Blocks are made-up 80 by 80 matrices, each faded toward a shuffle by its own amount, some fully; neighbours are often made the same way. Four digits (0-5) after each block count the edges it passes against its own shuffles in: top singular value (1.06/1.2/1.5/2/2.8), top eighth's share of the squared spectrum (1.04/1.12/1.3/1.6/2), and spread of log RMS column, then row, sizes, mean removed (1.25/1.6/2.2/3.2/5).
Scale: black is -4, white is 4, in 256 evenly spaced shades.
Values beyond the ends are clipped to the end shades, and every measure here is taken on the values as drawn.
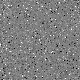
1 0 0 0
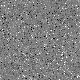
1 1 0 0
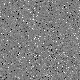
2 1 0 0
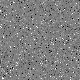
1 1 0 0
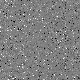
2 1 0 0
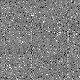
3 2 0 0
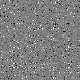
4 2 1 1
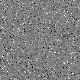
2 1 0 0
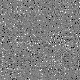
4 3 1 1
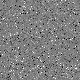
2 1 0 0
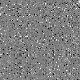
4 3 1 1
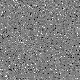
3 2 0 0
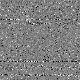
2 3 0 3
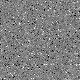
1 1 0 1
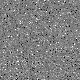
0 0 0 0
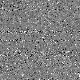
1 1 0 2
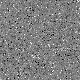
0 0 0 0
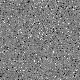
0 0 0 0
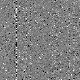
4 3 2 0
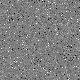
0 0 0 0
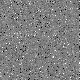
2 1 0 0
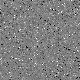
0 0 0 0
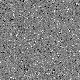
1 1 0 0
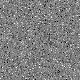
2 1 1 0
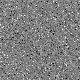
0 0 0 0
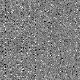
3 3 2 0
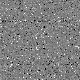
1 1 0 1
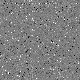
1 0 0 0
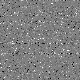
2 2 0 2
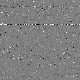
4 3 0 1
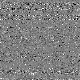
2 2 0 3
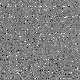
1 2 0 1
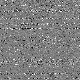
2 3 0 3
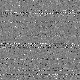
2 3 0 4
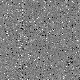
2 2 1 0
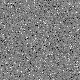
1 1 0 0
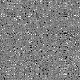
4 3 1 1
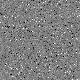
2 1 0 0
